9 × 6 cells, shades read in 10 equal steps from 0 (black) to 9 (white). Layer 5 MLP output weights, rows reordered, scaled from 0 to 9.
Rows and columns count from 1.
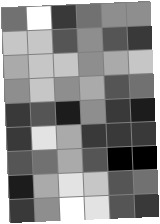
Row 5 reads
2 3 1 5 2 1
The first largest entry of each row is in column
2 1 2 2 4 2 3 3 3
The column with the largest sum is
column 2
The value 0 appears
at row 7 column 5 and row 7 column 6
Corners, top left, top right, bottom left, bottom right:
4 5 2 2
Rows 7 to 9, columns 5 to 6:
0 0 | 3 4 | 3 2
